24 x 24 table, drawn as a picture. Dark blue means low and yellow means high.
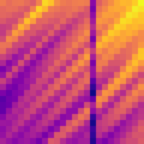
Ninth with the highest average: top right. Average level on the scale: 50%. Odd lines: column 16. Mirror symmetry: none. Grain: diagonal, up to the right. Slope: up to the top right. Histogram: bell-shaped.
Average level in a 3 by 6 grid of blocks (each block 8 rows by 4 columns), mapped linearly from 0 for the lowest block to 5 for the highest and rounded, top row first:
3 3 2 2 4 5 | 0 1 2 2 3 3 | 0 1 1 0 1 2
